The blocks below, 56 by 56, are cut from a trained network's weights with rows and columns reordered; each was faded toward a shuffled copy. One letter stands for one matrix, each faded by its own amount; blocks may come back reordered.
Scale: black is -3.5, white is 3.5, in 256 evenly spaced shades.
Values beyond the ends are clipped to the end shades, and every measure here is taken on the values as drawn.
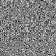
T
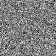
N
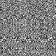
T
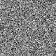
N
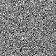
N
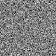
N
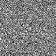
N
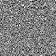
N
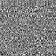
T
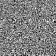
N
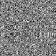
T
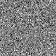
N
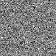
N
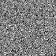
N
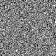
N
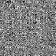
T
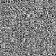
T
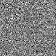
T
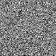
N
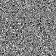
N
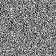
N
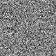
N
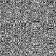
T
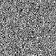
N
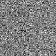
T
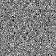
N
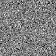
N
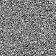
N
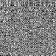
T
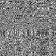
T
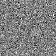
N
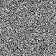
N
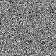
N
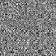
T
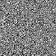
N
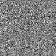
T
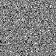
N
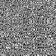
T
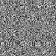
T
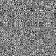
T
